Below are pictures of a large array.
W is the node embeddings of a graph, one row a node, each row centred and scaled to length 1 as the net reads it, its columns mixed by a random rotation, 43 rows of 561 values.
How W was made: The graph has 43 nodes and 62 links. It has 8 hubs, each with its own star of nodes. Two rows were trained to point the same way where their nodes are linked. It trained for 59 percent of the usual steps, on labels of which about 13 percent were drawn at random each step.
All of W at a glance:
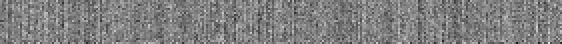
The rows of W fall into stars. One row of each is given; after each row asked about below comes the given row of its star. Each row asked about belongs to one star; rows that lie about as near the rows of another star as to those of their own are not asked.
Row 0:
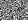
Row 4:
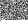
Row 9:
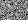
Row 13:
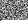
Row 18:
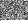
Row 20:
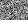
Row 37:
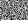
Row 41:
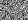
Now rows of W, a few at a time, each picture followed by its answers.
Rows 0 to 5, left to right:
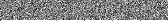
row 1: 41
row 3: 37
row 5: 4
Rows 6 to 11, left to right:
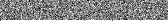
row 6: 37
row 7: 18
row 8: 41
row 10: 37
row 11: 9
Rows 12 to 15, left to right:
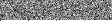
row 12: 0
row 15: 20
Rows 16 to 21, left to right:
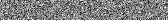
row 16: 37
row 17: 13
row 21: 20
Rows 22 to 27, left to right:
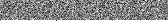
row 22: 41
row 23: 13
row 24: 9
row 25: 4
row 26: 9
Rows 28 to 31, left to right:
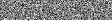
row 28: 13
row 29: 0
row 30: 18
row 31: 13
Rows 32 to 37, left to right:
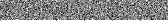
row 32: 41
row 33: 18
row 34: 37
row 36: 18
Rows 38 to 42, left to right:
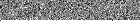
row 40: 41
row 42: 0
